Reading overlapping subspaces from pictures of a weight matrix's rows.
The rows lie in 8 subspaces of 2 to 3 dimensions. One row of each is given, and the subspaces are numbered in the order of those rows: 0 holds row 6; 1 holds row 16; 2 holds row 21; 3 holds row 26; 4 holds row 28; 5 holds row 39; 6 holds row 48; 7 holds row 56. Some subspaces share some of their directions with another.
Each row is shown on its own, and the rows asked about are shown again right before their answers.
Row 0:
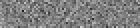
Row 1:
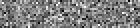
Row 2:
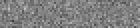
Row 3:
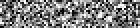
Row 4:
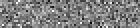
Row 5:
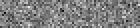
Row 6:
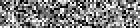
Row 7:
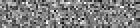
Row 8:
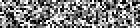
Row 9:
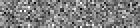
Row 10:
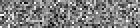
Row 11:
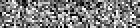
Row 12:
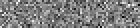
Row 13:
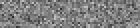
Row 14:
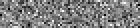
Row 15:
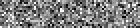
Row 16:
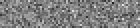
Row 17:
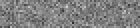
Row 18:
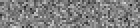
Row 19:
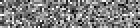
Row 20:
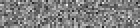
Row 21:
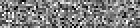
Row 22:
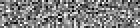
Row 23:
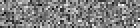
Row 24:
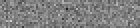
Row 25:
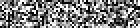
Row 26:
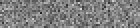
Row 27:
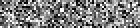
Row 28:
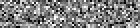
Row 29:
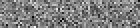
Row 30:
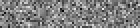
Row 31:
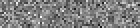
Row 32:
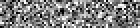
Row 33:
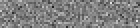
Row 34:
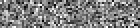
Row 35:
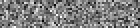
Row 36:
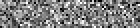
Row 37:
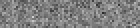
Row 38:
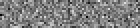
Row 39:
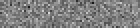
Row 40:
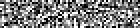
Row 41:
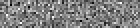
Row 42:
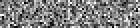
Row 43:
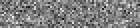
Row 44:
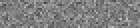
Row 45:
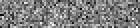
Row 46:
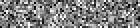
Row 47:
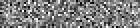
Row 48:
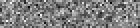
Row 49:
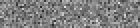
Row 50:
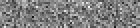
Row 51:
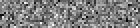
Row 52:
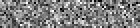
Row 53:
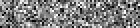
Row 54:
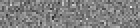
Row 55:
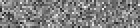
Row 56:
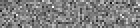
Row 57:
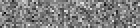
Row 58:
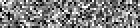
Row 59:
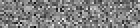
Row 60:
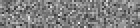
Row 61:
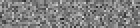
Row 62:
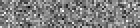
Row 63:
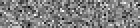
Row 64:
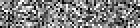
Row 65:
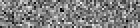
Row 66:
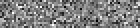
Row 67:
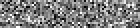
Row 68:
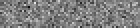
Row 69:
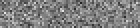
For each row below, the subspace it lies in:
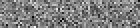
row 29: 0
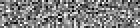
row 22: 4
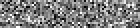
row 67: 4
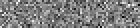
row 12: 7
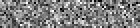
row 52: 2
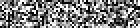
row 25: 2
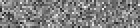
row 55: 6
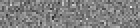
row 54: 5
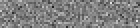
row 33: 7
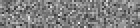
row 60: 4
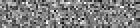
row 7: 2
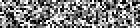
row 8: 2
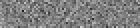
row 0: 5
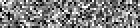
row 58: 6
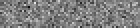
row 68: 5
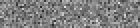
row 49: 7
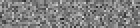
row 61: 2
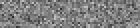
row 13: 4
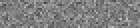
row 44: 3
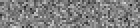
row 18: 3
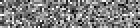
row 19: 1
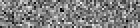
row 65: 7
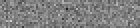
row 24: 2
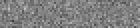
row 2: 1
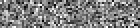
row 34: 1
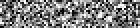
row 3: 6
